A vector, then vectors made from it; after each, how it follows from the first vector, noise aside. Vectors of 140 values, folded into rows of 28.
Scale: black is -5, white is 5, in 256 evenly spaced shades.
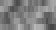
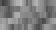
reversed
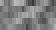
wrapped around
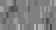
partly zeroed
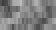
reversed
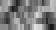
scaled up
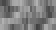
reversed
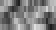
scaled up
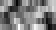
scaled up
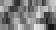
scaled up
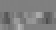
partly zeroed
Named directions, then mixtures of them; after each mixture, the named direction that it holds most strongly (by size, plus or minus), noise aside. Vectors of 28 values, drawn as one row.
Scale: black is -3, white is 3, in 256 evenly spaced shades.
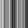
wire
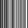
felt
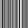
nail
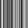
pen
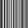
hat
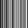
felt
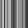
wire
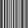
hat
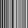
felt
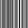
nail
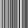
nail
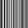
hat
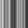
wire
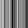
wire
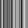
pen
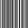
nail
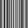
hat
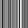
nail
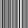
nail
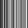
felt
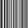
hat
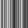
pen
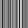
nail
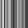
wire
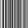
hat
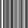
pen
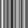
pen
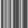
pen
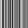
hat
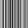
hat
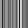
nail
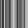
wire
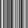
pen
